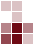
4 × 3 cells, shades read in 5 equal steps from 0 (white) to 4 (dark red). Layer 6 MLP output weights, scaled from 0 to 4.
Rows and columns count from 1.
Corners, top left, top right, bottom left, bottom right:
1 0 3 1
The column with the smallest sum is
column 3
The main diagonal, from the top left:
1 1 2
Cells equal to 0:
3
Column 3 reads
0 0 2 1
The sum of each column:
6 10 3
